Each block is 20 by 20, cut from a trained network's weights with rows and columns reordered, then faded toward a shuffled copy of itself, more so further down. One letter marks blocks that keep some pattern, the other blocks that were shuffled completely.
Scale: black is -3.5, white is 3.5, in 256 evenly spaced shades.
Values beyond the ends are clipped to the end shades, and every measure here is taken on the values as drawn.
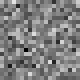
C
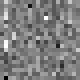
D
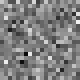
C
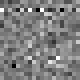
D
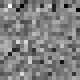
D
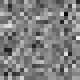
D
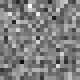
C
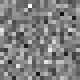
C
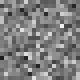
C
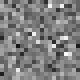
C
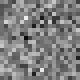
C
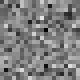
C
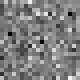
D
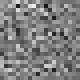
D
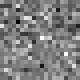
C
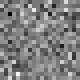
C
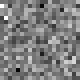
C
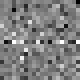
D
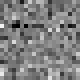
D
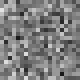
D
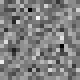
D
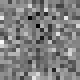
C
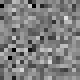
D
